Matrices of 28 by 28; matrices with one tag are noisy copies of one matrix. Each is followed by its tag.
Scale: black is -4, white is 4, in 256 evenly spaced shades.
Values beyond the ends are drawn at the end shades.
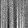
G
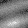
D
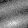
D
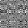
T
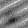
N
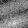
D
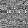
T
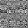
T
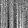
G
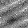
N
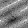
N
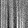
G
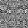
T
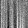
G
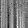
G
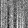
G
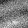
D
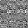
T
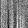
G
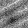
N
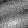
D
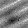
N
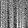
G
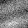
D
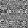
T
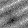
N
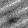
N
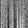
G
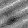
N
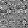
T
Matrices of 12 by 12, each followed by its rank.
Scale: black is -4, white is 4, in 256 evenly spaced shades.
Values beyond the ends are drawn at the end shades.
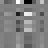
one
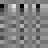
one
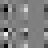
one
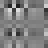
one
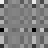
one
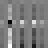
one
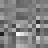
two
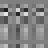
one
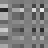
one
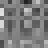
two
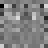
two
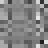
two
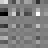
one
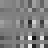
one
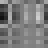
one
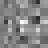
two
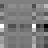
one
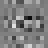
two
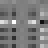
one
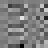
two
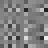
two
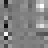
two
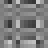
one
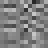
two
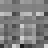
two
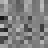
two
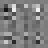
two
